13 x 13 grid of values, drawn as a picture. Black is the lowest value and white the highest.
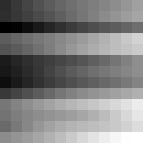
On average the colour sits 50% of the way up the scale. The ninth with the highest average is the bottom right. Values rise toward the bottom right. The grain runs across in streaks.
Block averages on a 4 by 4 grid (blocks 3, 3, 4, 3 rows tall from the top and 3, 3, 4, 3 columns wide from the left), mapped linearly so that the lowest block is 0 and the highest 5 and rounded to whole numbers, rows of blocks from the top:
0123 / 1234 / 1233 / 2345
